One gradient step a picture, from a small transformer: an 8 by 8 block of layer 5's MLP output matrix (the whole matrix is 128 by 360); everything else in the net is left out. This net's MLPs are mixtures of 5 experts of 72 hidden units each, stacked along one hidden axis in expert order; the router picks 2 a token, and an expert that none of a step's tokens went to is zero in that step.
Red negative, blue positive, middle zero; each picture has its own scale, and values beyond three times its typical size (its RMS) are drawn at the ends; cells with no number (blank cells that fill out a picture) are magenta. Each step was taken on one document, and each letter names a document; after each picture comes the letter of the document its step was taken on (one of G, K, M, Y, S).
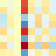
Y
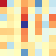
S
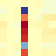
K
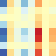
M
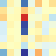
S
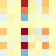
Y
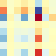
M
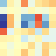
Y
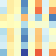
S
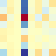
S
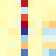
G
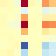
G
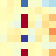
G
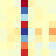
G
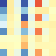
M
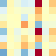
M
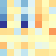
M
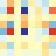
K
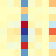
K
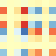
S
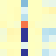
K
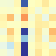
K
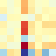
Y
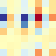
M
